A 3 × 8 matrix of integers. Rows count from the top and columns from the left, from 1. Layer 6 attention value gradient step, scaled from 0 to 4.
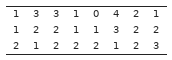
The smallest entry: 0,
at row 1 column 5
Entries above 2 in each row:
3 1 1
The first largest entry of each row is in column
6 6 8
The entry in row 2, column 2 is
2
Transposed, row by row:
1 1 2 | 3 2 1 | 3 2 2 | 1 1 2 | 0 1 2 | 4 3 1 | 2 2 2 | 1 2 3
